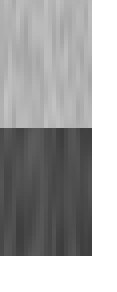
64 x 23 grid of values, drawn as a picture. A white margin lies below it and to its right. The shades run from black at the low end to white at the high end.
It is made of 2 by 1 panels. Panel 1,1: high, streaked downward, faint in contrast. Panel 2,1: low, streaked downward, faint in contrast.
